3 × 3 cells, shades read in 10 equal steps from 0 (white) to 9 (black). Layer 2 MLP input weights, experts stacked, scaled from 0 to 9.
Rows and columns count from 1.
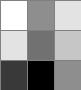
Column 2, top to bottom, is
4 5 9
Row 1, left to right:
0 4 1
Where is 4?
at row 1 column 2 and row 3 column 3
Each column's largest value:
7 9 4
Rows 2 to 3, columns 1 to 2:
1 5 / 7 9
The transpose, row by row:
0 1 7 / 4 5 9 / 1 2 4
